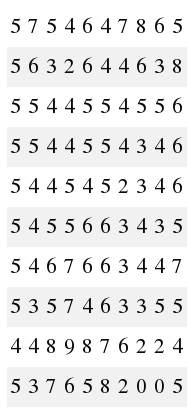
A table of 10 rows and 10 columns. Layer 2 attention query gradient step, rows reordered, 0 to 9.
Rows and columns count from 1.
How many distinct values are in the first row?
5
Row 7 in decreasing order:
7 7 6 6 6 5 4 4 4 3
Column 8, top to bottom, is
8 6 5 3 3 4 4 3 2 0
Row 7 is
5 4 6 7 6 6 3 4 4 7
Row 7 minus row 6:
0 0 1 2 0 0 0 0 1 2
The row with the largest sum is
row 1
